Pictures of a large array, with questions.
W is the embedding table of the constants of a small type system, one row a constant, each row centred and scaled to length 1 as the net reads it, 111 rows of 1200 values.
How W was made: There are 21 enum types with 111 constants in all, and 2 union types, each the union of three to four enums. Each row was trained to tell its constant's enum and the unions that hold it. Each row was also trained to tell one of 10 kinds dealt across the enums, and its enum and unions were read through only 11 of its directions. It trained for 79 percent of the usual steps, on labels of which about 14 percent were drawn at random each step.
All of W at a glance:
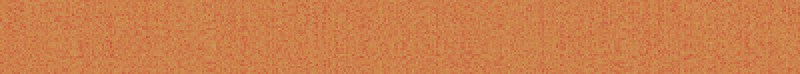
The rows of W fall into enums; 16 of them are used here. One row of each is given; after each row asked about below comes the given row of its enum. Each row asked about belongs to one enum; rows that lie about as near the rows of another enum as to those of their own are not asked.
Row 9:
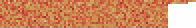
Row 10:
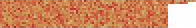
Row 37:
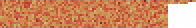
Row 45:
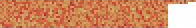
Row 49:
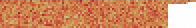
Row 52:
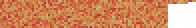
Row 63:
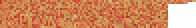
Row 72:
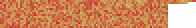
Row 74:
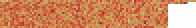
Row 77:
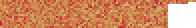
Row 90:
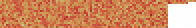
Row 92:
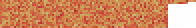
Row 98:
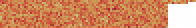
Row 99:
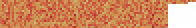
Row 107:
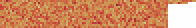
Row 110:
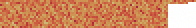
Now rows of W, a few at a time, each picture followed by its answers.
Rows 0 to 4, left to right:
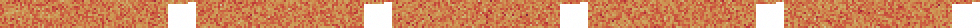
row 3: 99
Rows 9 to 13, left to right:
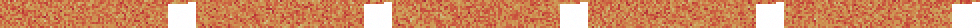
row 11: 45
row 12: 10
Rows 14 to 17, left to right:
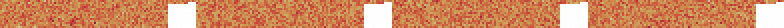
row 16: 9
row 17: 99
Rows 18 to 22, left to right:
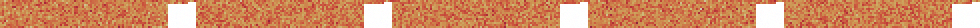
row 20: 90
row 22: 110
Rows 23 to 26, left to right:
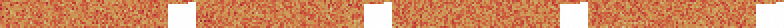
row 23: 110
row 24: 77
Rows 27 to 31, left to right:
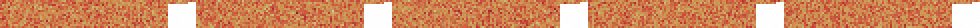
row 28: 98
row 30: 110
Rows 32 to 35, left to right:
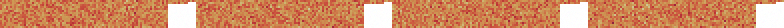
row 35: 10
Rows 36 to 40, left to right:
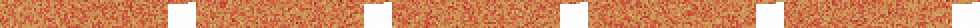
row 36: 10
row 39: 98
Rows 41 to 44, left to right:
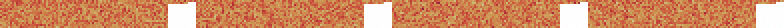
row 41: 63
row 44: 98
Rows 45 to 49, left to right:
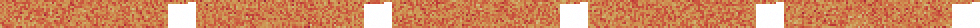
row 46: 90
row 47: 52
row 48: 99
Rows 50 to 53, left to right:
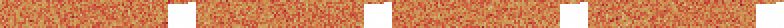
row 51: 49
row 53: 99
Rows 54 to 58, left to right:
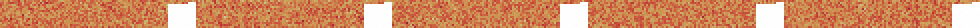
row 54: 52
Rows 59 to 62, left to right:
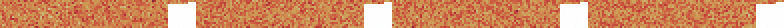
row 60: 77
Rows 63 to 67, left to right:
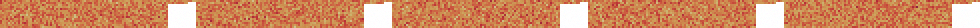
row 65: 110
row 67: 63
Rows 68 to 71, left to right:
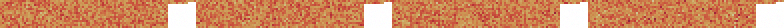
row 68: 63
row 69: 63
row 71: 49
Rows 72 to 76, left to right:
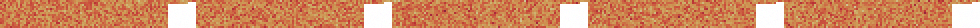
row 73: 92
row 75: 99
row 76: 110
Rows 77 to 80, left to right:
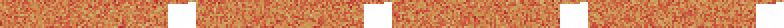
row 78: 10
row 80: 45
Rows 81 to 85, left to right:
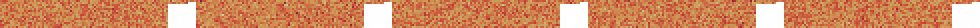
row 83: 52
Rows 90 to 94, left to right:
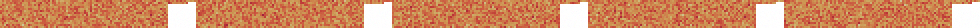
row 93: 92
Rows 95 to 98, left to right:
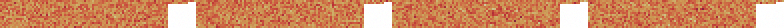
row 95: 107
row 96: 63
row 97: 98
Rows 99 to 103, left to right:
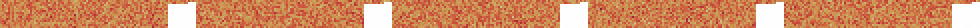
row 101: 45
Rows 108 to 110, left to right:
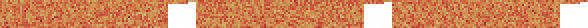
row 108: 98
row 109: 10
